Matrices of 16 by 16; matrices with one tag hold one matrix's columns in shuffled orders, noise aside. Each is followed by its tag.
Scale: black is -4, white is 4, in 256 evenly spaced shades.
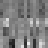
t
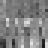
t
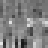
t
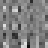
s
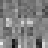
t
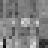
t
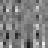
s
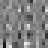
s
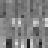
t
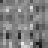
s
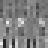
t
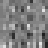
s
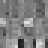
t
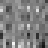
s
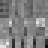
t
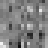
s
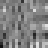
s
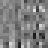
s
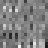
s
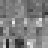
t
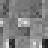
t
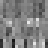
t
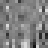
s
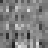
s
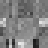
t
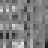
s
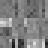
t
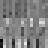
t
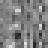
s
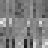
t
